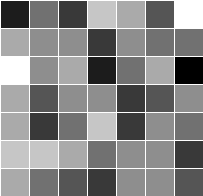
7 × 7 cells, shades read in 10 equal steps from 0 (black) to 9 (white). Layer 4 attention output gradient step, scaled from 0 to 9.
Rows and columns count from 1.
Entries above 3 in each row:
4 6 5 4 5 6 4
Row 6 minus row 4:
1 4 1 -1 3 2 -3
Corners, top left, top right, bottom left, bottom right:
1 9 6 3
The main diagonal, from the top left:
1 5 6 5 2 5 3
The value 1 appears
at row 1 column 1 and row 3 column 4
